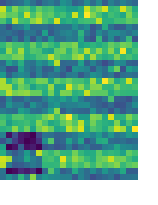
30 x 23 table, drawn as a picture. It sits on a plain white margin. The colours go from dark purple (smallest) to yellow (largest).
Stripes: horizontal, repeating 5 times. Ninth with the lowest average: bottom left. Odd patch: lower, in the bottom left.
